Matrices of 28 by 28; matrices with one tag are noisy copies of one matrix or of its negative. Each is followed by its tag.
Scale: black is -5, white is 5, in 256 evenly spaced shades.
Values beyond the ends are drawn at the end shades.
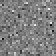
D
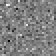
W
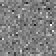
D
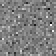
D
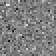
W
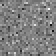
D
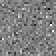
D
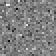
W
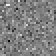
W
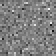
D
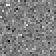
W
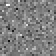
W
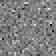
D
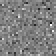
D
